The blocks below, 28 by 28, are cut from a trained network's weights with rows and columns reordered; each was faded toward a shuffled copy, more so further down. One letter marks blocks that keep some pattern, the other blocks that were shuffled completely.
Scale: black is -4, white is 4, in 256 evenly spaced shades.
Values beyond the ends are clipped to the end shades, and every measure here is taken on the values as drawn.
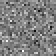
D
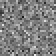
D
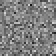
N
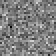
D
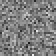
D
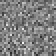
N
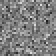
D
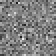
N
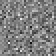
N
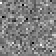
D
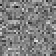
N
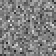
D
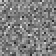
D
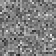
D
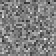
D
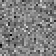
D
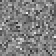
D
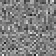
N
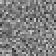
N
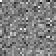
N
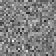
N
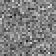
D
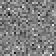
N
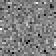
D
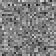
N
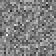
D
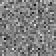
D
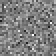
D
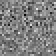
N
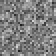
N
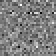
N
